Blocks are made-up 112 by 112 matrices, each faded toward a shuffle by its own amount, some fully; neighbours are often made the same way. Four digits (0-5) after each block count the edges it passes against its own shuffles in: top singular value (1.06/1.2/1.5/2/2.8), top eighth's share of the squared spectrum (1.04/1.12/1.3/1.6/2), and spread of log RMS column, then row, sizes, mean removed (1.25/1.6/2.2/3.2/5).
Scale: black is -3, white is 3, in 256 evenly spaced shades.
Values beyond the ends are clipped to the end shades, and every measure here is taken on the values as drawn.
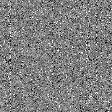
1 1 3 0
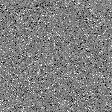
1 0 0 0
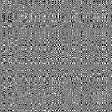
5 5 4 4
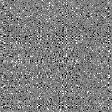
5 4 3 3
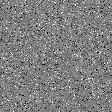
1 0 0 0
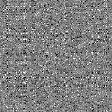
4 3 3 2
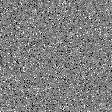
2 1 0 0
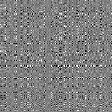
5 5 4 4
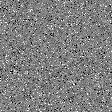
1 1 0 0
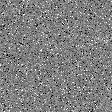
1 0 0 0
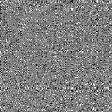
4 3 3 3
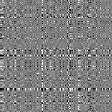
5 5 4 4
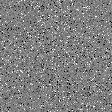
3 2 1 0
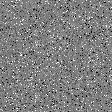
1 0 0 0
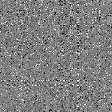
4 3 2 2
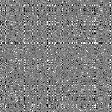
5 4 3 3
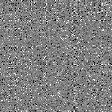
4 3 2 2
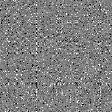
4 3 2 2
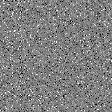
3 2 1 1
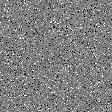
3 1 0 0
